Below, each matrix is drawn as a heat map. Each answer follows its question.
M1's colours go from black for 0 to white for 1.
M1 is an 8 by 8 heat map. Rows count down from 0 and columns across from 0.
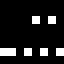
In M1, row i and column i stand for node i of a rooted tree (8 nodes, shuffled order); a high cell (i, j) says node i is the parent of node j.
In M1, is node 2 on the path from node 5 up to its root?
yes
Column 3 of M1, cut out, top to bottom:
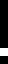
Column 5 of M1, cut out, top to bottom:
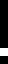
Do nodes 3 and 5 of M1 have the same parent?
yes
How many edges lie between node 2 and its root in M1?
0
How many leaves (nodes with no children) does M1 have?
6
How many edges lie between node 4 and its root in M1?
1
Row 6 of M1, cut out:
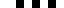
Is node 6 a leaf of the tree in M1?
no
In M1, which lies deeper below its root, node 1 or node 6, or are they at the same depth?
node 1
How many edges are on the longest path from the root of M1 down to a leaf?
2
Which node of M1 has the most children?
6
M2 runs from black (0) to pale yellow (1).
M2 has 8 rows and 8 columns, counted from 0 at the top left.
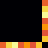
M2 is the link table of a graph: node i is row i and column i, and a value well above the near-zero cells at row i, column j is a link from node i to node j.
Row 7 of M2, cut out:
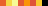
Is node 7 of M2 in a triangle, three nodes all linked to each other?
no
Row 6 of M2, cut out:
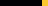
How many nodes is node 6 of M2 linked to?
1
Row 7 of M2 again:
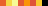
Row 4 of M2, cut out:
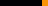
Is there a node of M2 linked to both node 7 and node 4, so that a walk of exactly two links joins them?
no
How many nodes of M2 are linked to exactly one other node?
7
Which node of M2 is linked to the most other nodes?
node 7
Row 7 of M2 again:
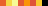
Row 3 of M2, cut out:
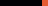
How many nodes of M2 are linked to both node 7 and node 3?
0
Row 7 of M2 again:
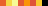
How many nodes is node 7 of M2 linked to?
7
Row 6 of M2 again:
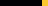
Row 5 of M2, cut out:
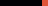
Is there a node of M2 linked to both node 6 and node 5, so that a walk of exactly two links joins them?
yes
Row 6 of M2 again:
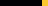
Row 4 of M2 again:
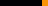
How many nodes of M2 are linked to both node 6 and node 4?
1
